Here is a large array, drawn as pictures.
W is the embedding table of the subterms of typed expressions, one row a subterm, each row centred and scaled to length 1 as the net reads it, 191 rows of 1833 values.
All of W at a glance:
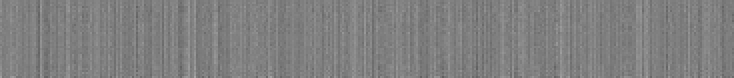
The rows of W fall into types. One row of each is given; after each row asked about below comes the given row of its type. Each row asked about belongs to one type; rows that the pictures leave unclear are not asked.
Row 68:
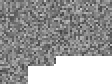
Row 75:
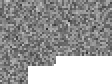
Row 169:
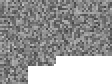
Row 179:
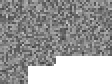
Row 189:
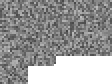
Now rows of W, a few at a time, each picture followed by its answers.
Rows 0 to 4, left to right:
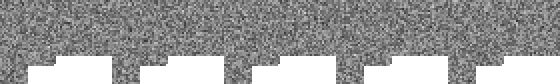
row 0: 179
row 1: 169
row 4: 75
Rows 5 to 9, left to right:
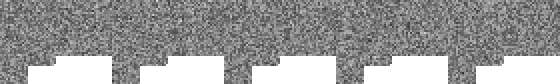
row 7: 179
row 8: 189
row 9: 75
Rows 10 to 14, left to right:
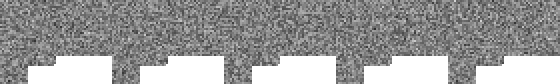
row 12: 169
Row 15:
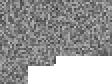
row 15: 68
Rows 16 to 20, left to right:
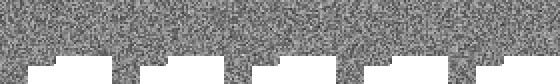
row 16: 68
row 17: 179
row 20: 189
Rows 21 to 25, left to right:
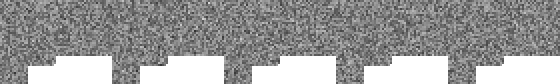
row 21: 75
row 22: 179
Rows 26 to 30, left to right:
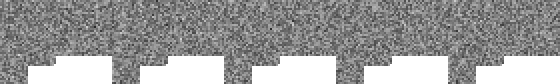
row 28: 75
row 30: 75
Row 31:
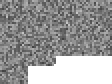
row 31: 179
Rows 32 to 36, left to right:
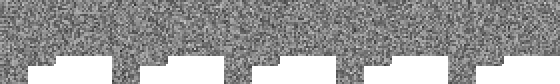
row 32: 169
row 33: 189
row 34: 189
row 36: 179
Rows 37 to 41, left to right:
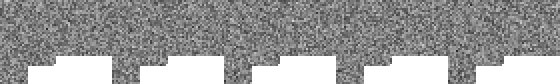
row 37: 75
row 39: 189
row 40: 68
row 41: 189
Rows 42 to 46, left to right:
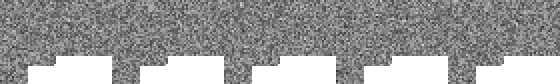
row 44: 68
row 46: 75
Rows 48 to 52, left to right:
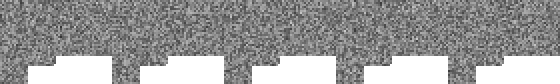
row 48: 179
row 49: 169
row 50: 179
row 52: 169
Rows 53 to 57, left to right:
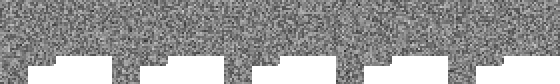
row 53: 189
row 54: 169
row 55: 169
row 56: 189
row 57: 68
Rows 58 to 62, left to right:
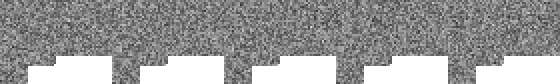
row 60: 189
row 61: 189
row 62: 169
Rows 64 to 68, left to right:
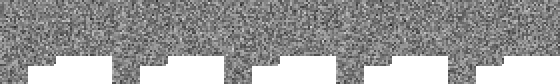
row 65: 189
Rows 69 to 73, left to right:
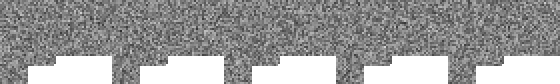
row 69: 189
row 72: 179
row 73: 179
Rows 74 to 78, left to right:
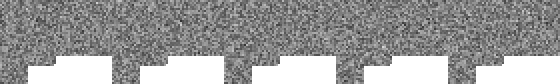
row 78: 189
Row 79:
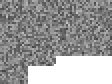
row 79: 179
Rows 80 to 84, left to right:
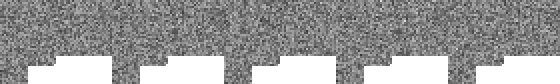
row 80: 169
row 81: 179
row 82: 189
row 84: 179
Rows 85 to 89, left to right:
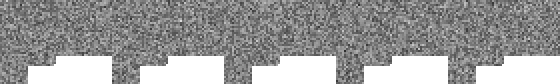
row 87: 75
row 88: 189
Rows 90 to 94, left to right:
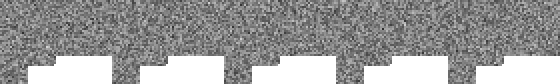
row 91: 179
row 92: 189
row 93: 75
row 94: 68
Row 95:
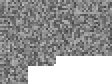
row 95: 169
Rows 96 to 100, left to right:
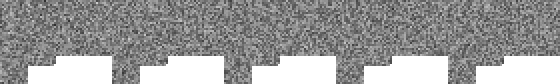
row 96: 189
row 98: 179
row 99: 68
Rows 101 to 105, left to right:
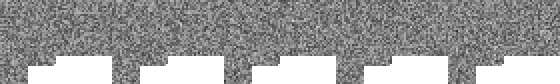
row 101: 169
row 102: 75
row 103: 189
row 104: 68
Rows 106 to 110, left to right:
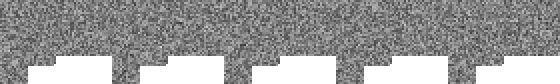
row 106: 189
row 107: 179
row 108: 179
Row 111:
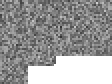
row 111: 179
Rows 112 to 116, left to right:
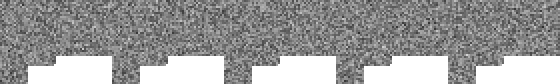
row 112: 189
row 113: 189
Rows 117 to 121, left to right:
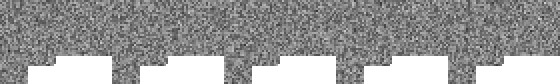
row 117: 68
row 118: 179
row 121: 179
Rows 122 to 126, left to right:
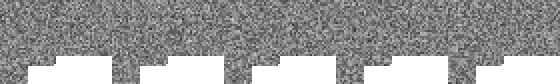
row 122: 68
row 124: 189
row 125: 169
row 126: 189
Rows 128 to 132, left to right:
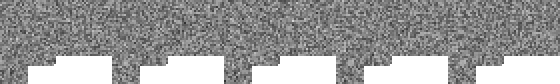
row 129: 68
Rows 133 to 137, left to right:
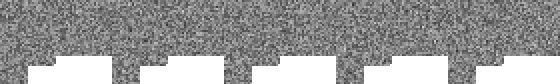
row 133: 179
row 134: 169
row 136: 189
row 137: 68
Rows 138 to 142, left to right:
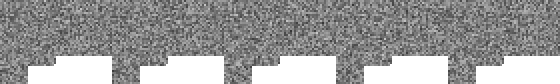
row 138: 68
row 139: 169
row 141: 179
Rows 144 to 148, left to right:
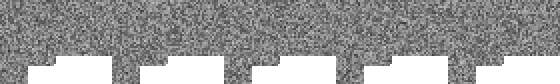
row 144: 68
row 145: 75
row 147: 179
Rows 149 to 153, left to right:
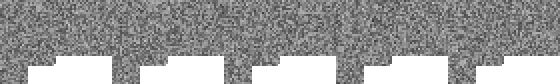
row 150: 75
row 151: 169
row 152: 189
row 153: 189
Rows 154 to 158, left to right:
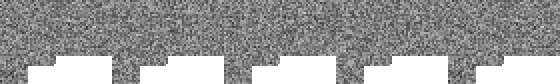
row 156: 169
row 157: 189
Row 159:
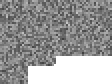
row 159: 179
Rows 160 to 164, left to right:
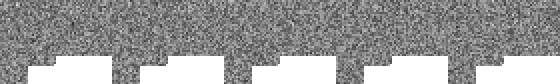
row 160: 68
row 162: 75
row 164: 179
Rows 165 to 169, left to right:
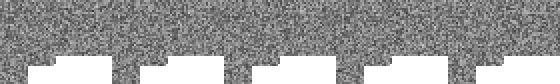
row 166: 179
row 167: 179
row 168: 68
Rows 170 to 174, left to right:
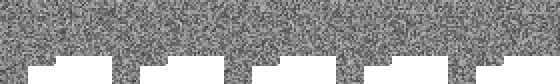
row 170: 179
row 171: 75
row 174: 169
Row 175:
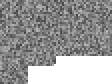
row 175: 189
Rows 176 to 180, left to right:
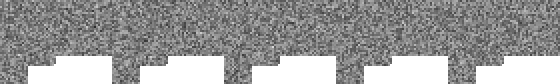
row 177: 189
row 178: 179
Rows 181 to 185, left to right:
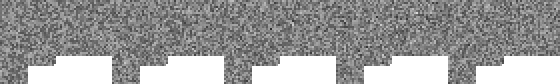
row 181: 189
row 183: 75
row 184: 169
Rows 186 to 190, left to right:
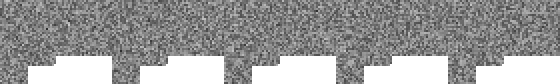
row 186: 75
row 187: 68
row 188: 189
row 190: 169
